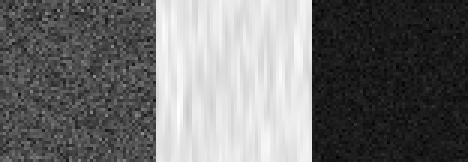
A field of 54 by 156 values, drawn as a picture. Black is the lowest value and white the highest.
It is made of 1 by 3 panels. Panel 1,1: low, fine-grained. Panel 1,2: very high, streaked downward, faint in contrast. Panel 1,3: very low, fine-grained, faint in contrast.
